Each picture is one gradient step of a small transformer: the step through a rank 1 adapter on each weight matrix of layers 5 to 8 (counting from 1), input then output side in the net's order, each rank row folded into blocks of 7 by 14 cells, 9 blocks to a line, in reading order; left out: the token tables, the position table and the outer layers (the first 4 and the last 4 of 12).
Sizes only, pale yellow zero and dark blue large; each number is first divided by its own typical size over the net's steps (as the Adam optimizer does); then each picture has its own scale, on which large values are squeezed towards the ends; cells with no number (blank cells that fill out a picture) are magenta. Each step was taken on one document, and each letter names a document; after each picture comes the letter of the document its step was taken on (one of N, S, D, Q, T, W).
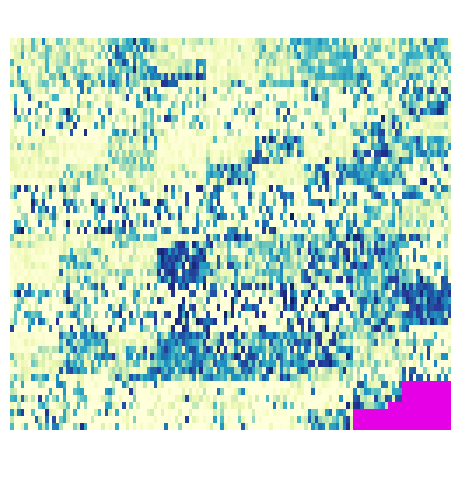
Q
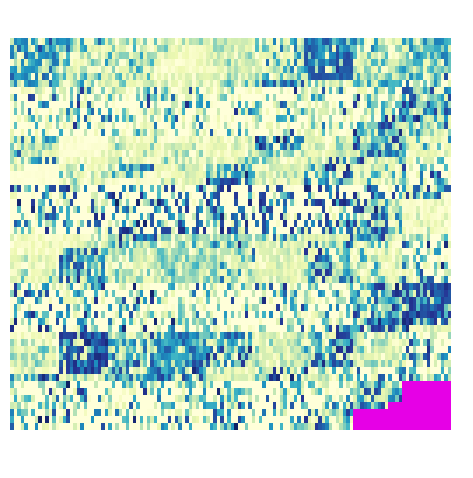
Q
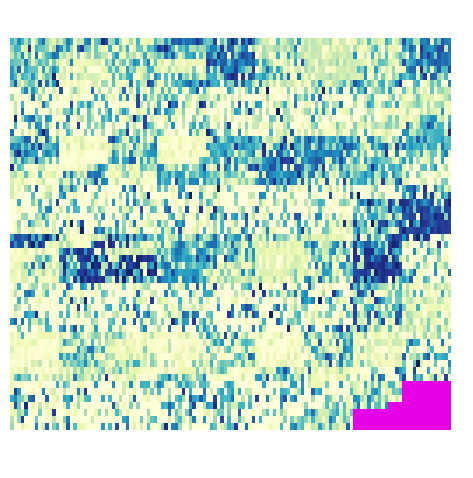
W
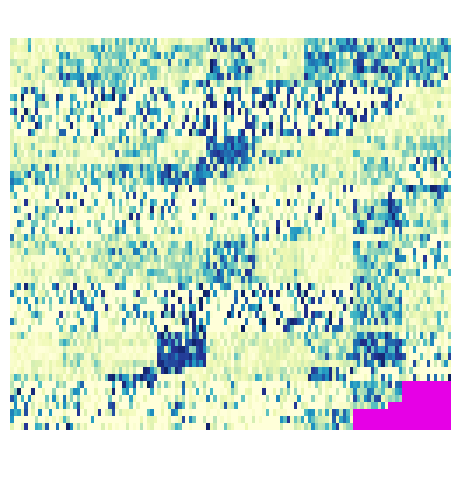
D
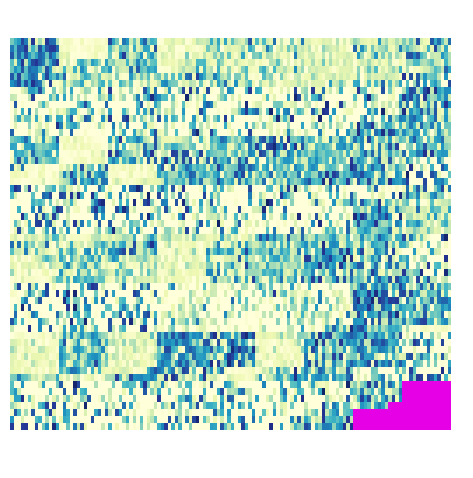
Q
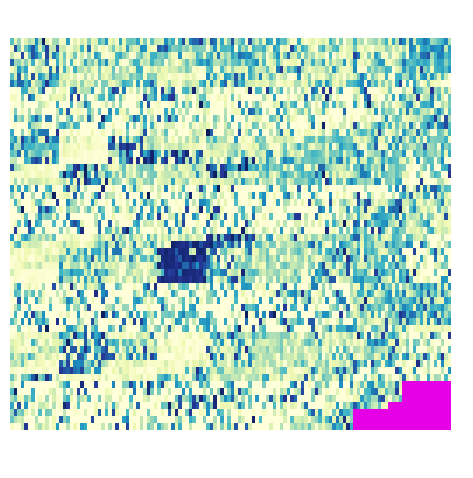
W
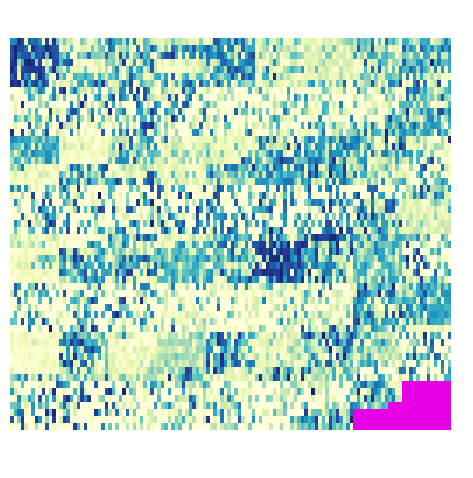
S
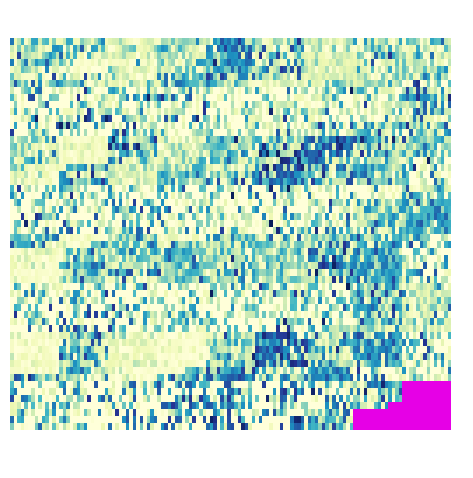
S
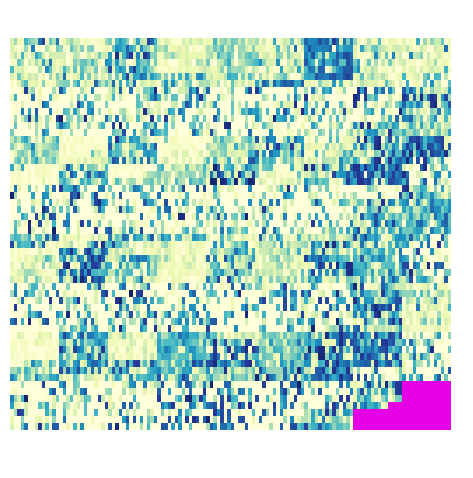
Q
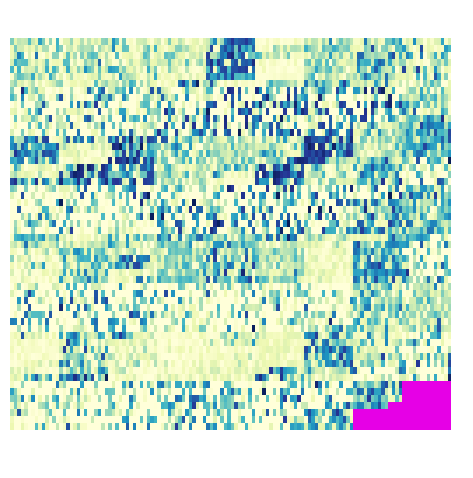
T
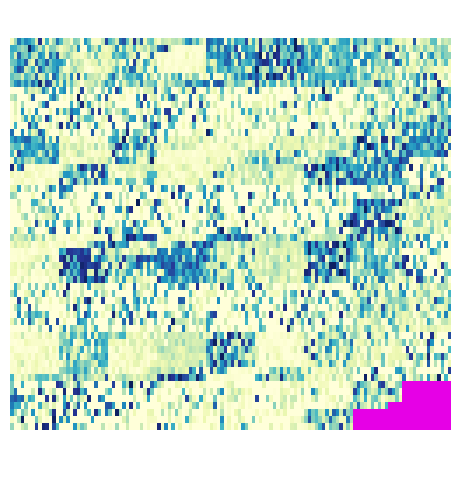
S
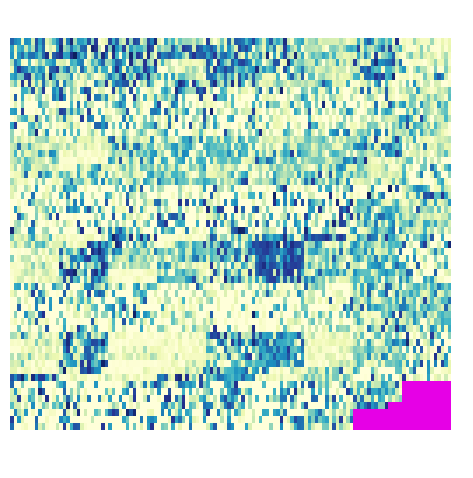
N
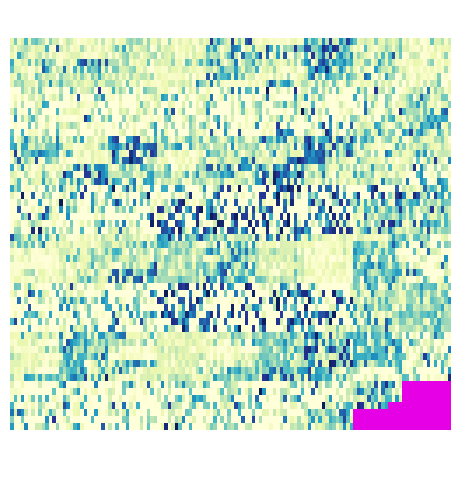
T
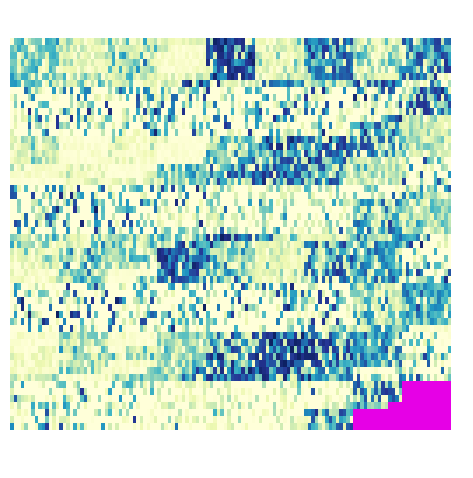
Q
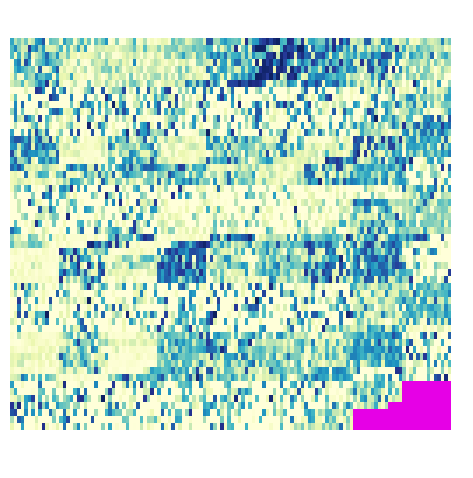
N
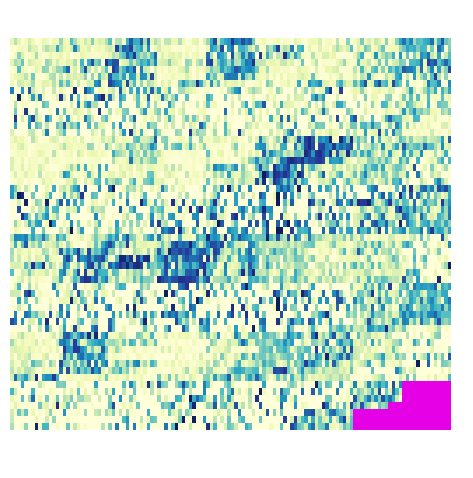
T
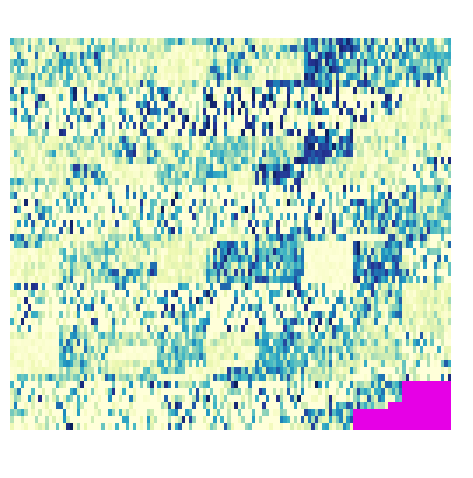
D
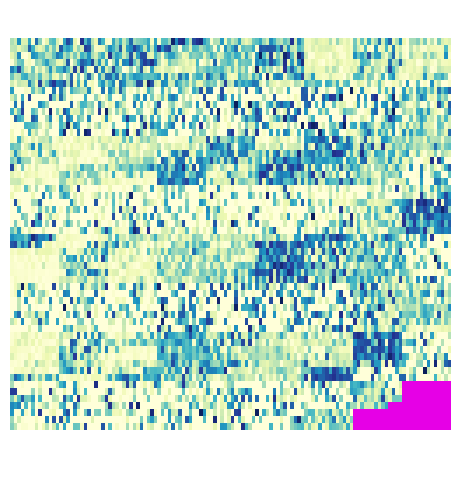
N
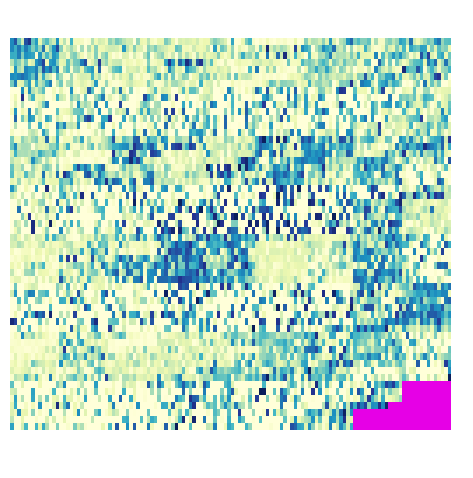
T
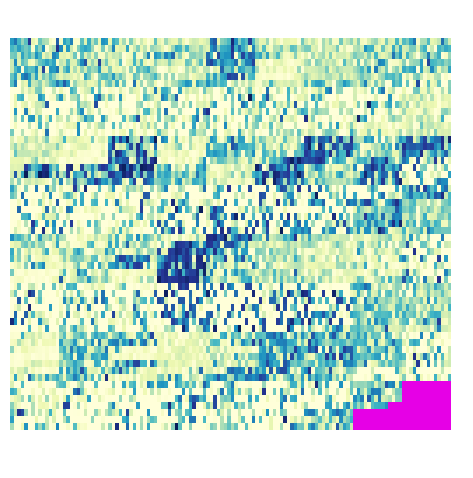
T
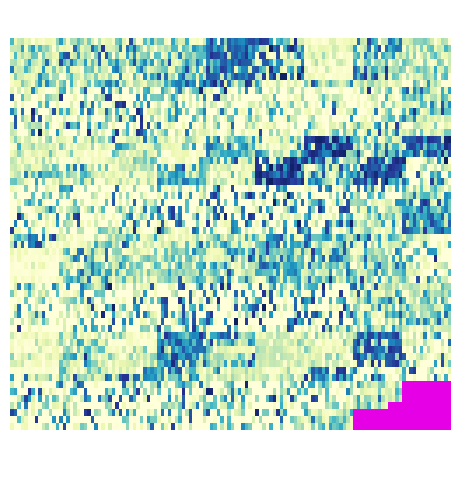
N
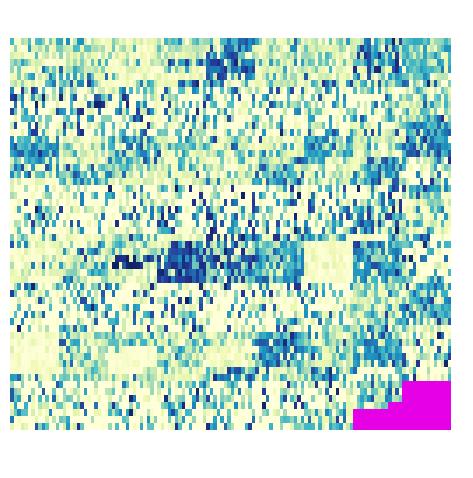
D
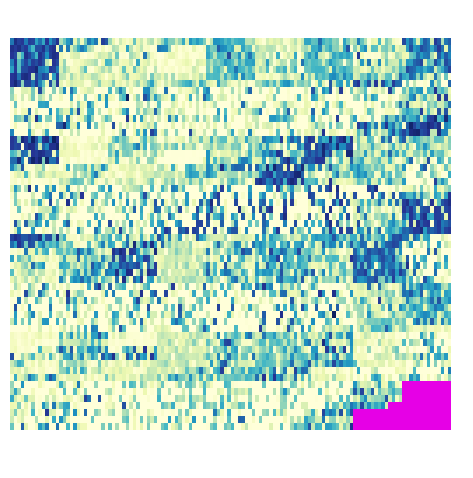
Q
